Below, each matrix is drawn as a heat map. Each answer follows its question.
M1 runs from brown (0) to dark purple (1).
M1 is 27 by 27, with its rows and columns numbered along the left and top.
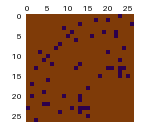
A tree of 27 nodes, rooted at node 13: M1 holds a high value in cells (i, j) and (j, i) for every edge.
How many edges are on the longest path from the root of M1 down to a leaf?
6
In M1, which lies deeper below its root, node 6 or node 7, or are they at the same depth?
node 7
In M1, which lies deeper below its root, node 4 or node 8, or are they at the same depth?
node 4
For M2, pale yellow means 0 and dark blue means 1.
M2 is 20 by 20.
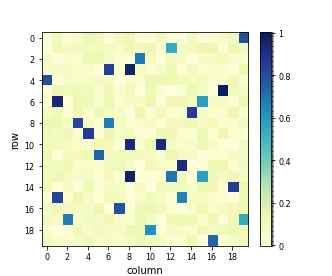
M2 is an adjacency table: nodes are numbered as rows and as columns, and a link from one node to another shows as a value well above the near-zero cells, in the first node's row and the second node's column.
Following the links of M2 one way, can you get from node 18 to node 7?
yes
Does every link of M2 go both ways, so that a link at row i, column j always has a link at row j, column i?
no
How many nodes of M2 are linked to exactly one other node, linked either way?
0
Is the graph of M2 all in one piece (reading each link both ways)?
yes
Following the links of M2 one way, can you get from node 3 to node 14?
no
